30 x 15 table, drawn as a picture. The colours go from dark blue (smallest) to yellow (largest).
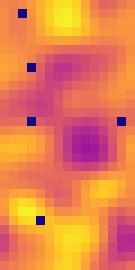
Five lone cells stand out, each far lower than its neighbours. The field is mottled with small blotches. There is no overall slope. On average the colour sits 70% of the way up the scale.
